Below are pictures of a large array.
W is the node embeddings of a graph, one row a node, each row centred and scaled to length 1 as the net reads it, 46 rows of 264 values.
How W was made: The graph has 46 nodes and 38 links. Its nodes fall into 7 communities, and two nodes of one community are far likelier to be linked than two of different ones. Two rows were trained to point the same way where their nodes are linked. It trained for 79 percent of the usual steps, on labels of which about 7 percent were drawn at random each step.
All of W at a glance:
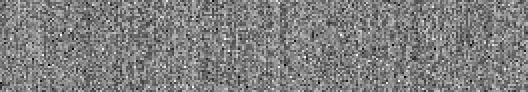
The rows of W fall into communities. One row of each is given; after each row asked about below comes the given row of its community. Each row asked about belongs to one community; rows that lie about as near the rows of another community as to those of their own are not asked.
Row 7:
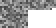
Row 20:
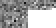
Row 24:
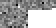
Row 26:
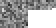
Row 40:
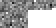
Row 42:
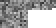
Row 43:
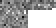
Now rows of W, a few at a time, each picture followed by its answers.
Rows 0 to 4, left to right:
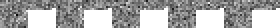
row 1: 26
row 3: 40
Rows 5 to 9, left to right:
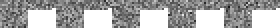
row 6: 43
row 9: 42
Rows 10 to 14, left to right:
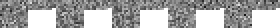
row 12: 40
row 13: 43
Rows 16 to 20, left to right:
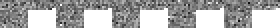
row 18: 20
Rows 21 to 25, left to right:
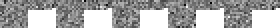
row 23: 24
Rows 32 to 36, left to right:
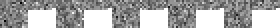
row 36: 26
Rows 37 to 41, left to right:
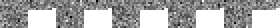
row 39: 7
